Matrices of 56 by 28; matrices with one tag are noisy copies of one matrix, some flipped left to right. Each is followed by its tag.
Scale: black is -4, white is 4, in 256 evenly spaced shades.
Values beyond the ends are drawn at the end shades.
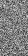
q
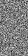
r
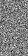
r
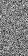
q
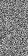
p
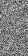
q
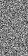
r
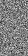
r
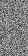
p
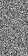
r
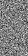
r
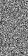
r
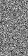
r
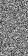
r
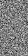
r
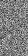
p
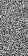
q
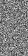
r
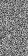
p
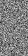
r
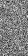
q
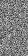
p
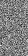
p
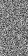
p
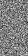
r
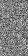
p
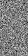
r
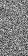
q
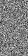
r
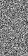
r
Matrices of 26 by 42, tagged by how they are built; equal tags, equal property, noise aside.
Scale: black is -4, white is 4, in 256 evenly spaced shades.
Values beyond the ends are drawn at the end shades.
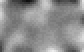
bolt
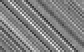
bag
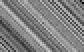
bag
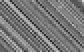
bag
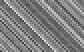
bag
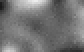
bolt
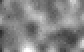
bolt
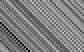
bag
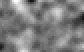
bolt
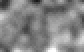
bolt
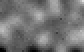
bolt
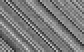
bag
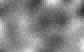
bolt
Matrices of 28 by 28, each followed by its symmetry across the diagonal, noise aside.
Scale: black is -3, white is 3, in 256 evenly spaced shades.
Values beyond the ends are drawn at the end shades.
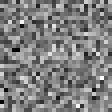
neither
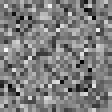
symmetric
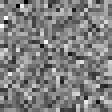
antisymmetric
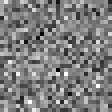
neither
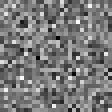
symmetric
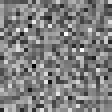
antisymmetric
